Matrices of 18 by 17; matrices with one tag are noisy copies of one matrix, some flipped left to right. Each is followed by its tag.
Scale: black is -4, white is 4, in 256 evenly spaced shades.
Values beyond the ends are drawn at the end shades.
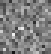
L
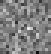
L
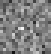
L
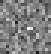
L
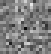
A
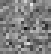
A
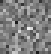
L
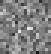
L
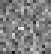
L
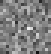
L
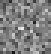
L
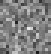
L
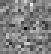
A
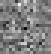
A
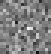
L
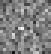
L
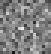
L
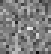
L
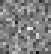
L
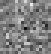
A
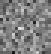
L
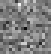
A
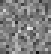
L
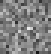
L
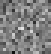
L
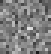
L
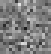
A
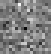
A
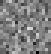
L
